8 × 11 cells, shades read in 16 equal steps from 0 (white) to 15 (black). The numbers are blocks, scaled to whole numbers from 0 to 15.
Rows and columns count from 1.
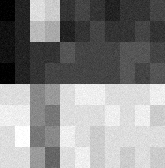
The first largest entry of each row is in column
1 1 1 1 3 4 3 4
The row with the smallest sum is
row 5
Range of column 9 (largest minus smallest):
10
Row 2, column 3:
4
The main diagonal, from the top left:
15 13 12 11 2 2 3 2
